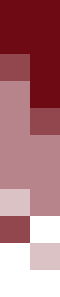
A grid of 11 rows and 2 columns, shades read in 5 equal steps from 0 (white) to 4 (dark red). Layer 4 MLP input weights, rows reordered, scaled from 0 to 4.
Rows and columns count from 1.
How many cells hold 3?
3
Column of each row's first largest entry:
1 1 2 2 2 1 1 2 1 2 1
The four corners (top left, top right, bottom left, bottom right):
4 4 0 0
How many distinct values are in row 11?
1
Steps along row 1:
same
